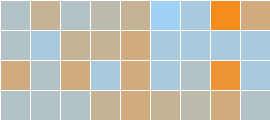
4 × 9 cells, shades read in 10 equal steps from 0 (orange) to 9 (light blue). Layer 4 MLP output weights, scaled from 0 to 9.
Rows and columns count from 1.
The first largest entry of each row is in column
6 2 4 1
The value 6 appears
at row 1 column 4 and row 4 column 7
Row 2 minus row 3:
3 1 1 -3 0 0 1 7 0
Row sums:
51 61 51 52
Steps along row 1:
down up down down up down down up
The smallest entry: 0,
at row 1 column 8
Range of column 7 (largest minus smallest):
2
